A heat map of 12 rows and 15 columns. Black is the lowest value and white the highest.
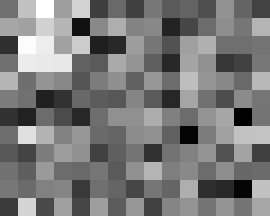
The ninth with the highest average is the top left. An odd patch, higher than its surroundings, sits in the top left. Overall the values sit about 50% of the way up the scale. The values follow a bell shape.
